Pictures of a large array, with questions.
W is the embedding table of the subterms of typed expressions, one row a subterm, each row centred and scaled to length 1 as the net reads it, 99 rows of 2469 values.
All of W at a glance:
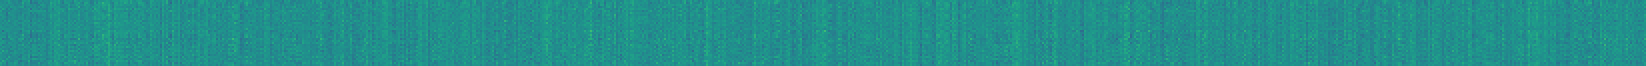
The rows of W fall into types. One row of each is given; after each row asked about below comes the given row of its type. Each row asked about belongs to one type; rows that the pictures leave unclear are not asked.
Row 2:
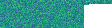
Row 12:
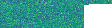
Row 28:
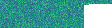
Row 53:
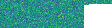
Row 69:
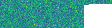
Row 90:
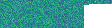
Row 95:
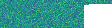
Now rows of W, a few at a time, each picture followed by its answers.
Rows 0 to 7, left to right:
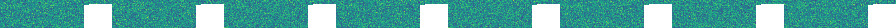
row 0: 2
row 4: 2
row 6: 28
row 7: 90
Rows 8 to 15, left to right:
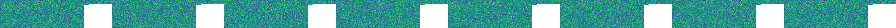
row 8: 90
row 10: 95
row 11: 28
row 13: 69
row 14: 69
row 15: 90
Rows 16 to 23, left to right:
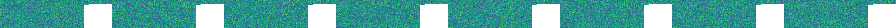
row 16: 95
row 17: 12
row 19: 12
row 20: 2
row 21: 28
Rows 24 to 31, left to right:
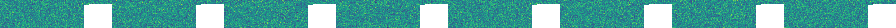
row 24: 28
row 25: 2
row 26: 69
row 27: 12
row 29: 69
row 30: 2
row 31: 2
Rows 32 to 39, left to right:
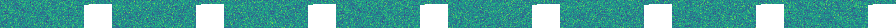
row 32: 69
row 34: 28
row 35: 69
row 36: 95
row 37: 2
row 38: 53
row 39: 12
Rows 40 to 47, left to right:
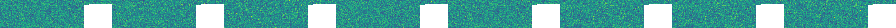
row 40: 28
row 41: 90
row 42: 53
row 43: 90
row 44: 28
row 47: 95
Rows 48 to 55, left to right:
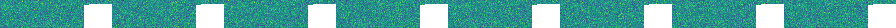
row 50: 2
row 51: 28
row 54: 90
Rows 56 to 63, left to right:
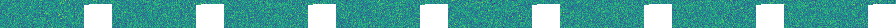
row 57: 28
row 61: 95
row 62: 90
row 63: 90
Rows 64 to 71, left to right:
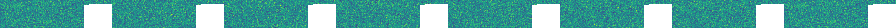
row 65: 95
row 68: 28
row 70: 69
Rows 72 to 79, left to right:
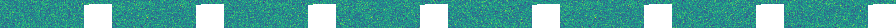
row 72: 28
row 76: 28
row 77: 12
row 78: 95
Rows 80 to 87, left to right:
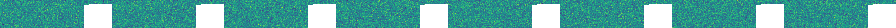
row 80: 95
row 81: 90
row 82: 69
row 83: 12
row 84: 90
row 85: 53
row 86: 2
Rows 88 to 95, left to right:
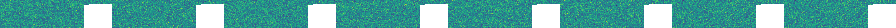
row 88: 12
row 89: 53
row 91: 12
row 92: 2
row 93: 53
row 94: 95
